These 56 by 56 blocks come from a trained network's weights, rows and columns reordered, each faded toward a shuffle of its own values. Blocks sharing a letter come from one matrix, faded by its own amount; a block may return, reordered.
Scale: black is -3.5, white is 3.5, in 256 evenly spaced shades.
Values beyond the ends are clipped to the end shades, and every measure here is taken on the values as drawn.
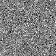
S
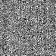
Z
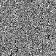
S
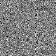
S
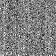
Z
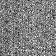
Z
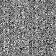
Z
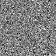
S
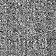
Z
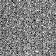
Z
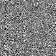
S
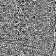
S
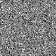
S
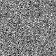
S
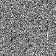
S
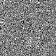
S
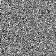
S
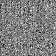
Z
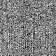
Z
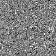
S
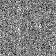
Z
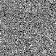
S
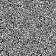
S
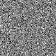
S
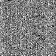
Z
